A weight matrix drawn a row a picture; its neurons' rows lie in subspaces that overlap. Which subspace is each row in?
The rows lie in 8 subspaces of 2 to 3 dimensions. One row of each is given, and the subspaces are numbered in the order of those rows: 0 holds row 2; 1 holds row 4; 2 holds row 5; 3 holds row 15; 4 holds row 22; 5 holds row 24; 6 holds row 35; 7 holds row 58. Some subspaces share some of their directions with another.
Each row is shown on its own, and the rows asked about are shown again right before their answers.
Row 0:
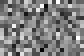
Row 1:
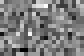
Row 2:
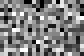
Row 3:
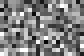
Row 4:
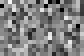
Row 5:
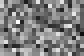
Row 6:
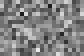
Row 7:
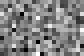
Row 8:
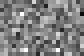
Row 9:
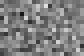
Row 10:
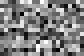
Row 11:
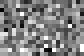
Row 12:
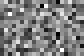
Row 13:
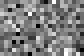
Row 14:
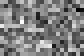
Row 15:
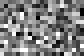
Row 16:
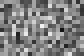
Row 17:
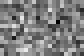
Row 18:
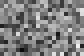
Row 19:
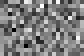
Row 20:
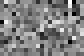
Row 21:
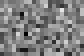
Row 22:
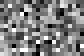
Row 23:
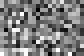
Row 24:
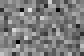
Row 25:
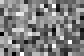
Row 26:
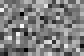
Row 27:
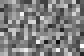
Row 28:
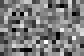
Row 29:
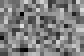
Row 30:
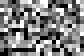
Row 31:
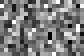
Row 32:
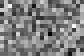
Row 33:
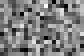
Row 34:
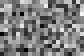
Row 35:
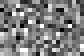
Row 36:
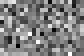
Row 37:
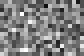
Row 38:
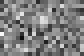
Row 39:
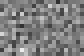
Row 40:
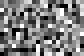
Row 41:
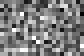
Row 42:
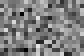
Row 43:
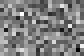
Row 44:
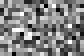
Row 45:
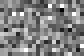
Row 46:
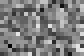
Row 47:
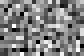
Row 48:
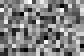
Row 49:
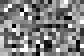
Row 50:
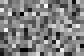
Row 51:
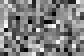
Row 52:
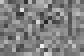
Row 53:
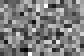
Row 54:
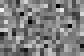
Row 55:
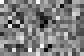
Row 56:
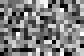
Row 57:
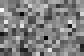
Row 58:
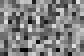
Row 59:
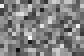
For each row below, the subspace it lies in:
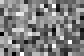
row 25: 5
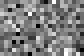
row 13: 6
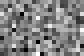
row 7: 4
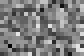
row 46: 6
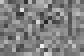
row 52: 2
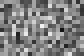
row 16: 4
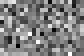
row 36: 2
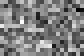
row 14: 3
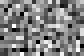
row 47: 4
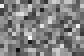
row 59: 1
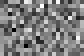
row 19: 0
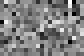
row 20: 2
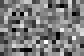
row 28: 2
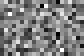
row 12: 0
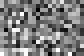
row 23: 2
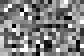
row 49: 4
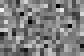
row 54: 6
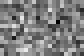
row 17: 3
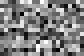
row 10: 3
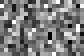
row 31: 1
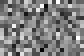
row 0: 0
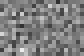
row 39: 1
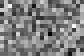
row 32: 4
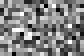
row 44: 5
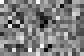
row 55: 2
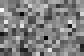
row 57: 6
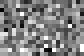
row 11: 6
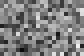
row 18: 3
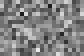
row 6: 1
